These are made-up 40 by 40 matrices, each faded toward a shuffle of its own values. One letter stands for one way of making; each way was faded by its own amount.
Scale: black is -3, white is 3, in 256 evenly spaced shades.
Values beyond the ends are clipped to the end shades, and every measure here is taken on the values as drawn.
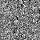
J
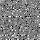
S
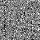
J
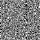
J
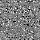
S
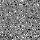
S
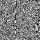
J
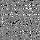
S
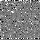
S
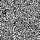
J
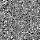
J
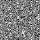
J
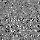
S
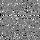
S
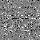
S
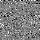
S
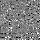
S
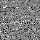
S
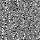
J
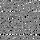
S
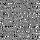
S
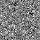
J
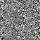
J
